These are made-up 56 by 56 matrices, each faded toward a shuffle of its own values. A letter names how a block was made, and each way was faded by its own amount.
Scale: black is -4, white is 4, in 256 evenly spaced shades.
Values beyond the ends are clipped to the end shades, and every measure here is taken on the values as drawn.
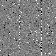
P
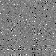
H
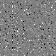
H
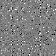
H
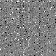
H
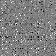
H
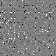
H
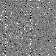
P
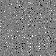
H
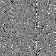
P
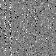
P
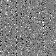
P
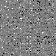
H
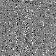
P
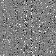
P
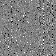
P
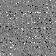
H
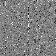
P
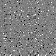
H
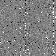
P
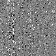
P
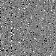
P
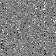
P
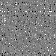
H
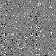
H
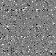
H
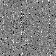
P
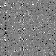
H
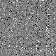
P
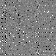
H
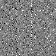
P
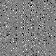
H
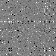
H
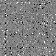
H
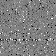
H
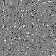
H
